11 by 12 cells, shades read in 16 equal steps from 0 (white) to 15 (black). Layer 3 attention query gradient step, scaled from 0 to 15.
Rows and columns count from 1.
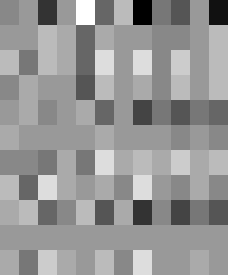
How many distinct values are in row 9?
8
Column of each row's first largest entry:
8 5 5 5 8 10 3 2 8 1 2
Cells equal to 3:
3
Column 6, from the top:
9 5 2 4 9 5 2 5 10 6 4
